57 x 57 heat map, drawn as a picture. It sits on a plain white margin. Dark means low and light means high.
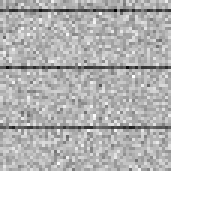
No overall slope runs across the table. Overall the values sit about 70% of the way up the scale. Most values sit high, with a long tail of low ones. Rows 4, 23 and 43 differ from the rows beside them.
